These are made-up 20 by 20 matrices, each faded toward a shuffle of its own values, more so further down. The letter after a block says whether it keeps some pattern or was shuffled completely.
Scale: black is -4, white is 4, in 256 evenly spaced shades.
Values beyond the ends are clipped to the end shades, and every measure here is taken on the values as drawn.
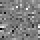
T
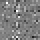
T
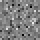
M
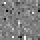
M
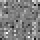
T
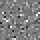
M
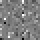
T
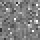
M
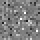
M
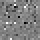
T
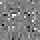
T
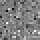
M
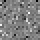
M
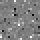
M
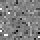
M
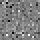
T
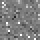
M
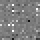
T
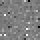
M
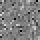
M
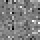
T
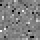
M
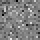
M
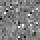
M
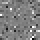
T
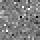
M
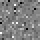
M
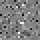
M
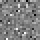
T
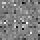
T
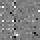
T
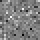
M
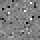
M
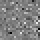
T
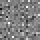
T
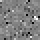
M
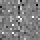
T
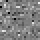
T
